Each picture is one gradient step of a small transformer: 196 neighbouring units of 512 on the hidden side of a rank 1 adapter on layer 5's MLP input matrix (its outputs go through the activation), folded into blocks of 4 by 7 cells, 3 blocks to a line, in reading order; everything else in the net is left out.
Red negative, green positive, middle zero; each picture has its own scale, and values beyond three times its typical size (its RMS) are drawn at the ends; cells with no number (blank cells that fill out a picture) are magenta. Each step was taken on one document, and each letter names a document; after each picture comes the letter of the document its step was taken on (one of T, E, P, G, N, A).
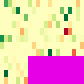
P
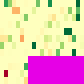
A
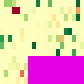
A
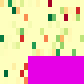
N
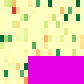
P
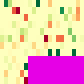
P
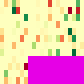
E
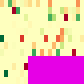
N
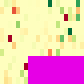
E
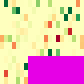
P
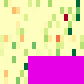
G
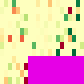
E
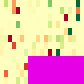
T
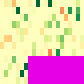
P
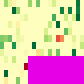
G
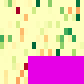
A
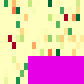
T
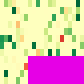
G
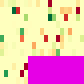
N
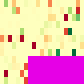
A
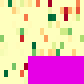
N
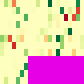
T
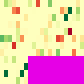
G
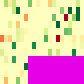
G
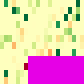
P
